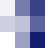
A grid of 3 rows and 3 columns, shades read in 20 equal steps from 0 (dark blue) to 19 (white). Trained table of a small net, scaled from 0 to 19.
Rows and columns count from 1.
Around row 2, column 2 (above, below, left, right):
8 11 15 6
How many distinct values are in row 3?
3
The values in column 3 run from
0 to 6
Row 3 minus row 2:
4 -3 -6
